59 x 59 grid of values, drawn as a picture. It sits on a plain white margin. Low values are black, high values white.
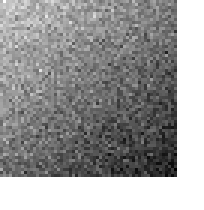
Odd rows or columns: none. Mirror symmetry: none. Slope: up to the top left. Histogram: bell-shaped. Ninth with the highest average: top left. Ninth with the lowest average: bottom right.
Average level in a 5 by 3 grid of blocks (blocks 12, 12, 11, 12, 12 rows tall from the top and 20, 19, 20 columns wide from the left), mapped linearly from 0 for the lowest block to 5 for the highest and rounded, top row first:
5 4 3
4 3 2
4 3 1
3 2 1
2 1 0
